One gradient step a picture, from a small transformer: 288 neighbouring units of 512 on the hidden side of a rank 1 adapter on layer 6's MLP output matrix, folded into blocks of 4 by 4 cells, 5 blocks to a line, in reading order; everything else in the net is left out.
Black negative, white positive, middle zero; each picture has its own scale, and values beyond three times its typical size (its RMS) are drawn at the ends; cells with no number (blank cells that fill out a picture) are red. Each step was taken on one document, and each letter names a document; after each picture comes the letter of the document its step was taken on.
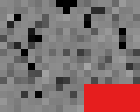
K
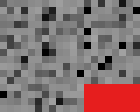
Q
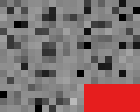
Q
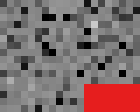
Q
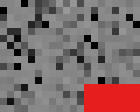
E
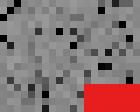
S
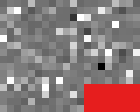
S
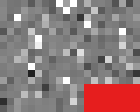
K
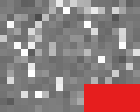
K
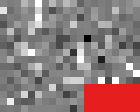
E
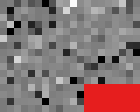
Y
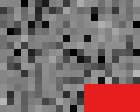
E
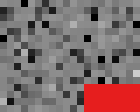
E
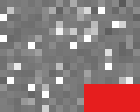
S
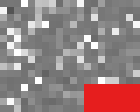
E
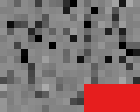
K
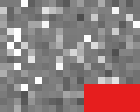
E
